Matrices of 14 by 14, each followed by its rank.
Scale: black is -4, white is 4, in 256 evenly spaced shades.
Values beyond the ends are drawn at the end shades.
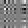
one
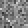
full rank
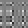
one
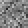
full rank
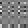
one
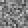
full rank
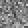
full rank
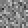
full rank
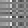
one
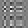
one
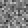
full rank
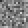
full rank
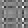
one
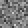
full rank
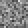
full rank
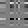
one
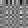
one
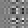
one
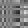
one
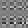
one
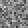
full rank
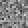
full rank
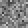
full rank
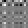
one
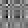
one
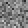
full rank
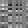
one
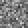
full rank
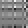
one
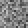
full rank
